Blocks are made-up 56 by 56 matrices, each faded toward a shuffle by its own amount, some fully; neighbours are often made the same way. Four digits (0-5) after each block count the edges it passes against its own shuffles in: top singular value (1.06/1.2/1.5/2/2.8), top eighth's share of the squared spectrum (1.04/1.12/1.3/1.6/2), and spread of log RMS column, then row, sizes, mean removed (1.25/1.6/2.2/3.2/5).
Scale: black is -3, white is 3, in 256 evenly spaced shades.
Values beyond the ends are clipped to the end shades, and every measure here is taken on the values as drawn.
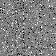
1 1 1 0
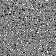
0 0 0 0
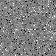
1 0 0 0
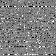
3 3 0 3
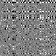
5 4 2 3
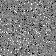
1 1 1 0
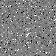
2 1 0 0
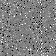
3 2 1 0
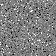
0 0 0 0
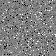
2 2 0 0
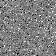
2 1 0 0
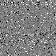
3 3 0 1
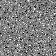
0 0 0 0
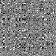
4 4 2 2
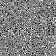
3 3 0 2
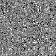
3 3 1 1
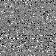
2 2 0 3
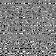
3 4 0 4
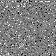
2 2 0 1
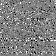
3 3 0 2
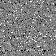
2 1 0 1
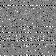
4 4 0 3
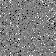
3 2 1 0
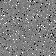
0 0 0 0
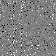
3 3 1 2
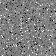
1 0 0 0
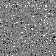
2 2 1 0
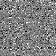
3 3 1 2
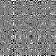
4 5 3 3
